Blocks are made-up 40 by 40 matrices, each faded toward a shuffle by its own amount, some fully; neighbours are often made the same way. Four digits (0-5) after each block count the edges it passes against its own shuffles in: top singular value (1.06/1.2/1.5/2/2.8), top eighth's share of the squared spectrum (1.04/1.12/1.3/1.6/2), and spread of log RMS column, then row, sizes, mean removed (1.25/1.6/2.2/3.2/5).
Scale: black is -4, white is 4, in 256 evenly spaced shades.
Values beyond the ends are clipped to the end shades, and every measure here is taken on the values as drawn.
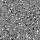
0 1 0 0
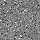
1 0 0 0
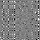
4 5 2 2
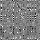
4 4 2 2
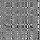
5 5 3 3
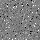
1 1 0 0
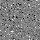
0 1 0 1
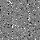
1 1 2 0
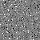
1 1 0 0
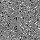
0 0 0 0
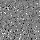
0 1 0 1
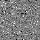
2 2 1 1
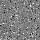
0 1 0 0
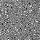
3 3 1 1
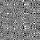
4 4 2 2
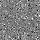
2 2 0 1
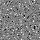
0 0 0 0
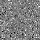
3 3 1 1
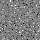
0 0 0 0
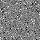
1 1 0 0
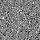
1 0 0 0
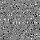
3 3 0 1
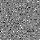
3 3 1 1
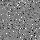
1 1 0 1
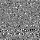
1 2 0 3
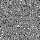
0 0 0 1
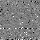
2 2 0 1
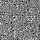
0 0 0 1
